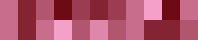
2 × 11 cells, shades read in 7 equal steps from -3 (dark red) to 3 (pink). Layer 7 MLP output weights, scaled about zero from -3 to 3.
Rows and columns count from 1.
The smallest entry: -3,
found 2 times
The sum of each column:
2 -4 1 0 -1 0 -1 2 1 -5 1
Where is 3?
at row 1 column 9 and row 2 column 4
